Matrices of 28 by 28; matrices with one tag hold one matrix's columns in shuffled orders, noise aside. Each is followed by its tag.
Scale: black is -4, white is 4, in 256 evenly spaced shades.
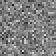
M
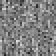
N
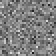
M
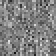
N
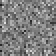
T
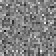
T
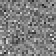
M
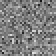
M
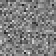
M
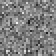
T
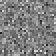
T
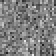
N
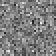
T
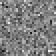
T
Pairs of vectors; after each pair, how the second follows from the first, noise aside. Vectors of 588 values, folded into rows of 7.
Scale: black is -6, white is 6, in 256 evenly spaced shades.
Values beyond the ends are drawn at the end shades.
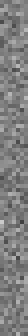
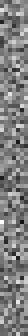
scaled up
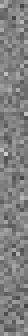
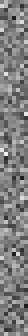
scaled up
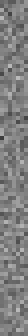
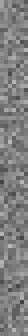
wrapped around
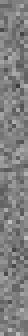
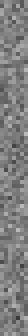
wrapped around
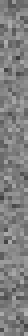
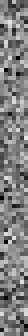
scaled up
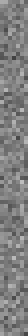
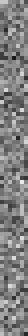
scaled up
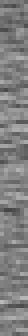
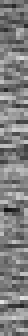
scaled up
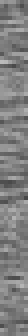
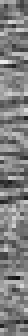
scaled up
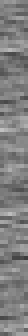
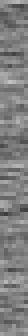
wrapped around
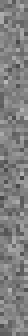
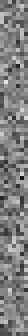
scaled up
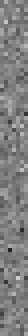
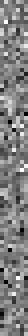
scaled up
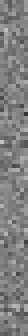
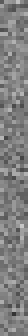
wrapped around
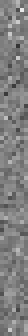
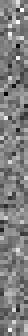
scaled up
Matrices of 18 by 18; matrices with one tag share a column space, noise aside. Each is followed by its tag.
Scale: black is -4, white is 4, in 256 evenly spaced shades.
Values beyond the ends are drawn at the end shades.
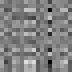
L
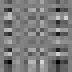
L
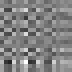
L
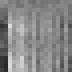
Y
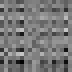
L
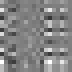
L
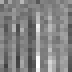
Y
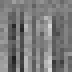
Y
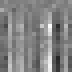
Y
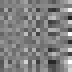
L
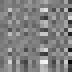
L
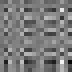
L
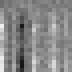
Y
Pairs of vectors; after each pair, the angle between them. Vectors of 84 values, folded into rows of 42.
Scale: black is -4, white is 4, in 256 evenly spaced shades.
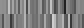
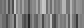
partly opposed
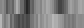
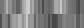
nearly opposite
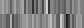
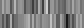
nearly parallel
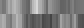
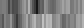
nearly opposite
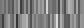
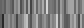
nearly parallel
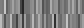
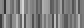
nearly opposite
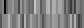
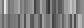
nearly opposite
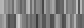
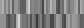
nearly parallel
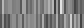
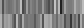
nearly opposite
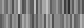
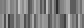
orthogonal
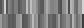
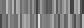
partly opposed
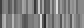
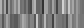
partly opposed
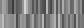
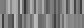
partly opposed
